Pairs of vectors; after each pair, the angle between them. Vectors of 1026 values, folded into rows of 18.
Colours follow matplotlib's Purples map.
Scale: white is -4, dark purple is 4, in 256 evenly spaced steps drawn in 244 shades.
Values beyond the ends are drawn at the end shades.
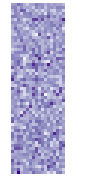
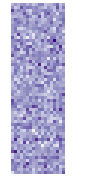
orthogonal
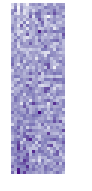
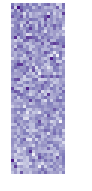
partly opposed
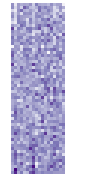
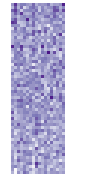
nearly opposite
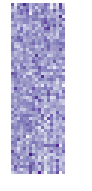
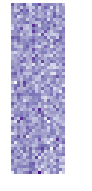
partly aligned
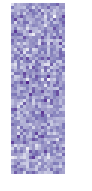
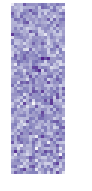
partly aligned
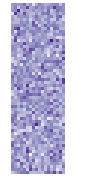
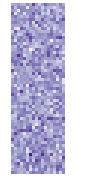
nearly opposite
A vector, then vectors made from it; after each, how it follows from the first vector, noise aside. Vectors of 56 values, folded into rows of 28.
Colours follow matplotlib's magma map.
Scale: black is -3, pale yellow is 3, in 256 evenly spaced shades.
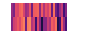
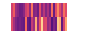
negated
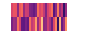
sign-scrambled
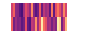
negated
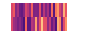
negated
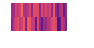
shrunk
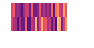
negated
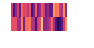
sign-scrambled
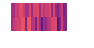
shrunk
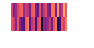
sign-scrambled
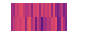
shrunk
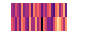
sign-scrambled
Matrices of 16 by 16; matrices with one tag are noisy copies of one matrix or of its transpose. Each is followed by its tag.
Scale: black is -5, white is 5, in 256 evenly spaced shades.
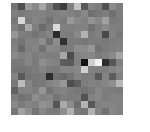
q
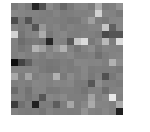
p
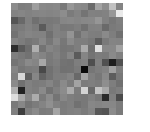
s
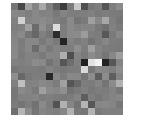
q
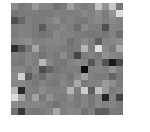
s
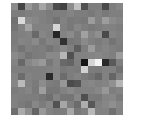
q
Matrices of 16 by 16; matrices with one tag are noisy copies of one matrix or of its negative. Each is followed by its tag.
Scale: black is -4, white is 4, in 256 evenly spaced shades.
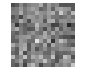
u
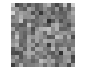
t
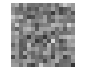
u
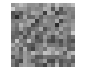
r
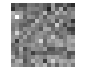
r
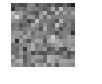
r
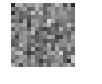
t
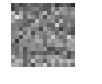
r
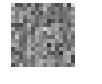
t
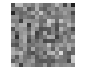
t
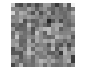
t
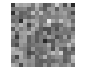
t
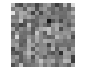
t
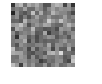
t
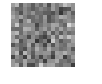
u
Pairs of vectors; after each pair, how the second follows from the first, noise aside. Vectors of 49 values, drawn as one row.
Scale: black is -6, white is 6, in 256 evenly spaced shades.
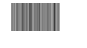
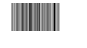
scaled up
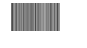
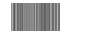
negated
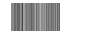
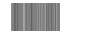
partly zeroed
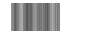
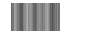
negated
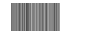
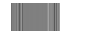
partly zeroed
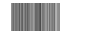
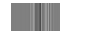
partly zeroed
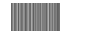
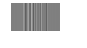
partly zeroed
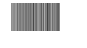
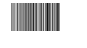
scaled up
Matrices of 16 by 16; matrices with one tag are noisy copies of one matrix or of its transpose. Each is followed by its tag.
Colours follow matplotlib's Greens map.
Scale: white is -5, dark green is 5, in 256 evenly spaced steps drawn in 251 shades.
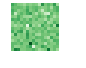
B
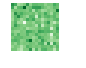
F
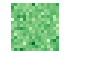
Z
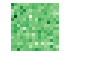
F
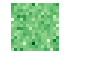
Z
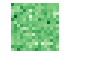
F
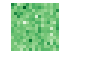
F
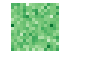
Z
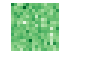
F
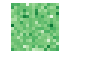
Z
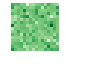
Z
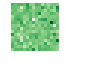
B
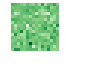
B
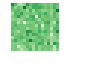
F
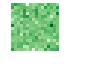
Z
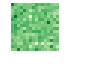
F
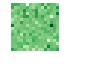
Z
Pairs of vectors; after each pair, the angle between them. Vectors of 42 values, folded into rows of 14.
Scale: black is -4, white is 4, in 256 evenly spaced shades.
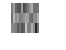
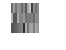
orthogonal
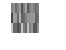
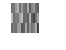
partly opposed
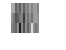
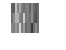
nearly opposite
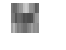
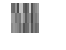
orthogonal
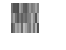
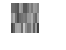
nearly parallel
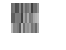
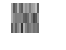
partly opposed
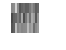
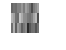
partly opposed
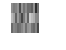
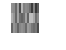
nearly parallel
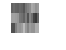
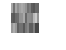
nearly opposite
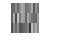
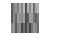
partly aligned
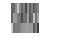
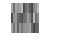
partly aligned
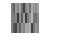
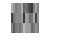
orthogonal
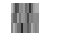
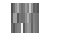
nearly opposite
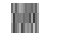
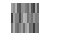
partly opposed
